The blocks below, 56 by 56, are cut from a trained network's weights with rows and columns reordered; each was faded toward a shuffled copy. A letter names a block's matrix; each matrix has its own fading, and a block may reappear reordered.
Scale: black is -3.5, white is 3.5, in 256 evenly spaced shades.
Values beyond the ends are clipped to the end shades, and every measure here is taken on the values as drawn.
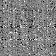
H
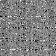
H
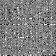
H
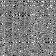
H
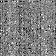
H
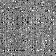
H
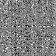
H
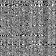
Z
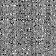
H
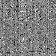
H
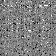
H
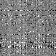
Z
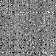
H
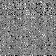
H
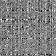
Z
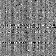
Z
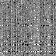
Z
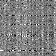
Z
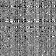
Z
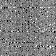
H
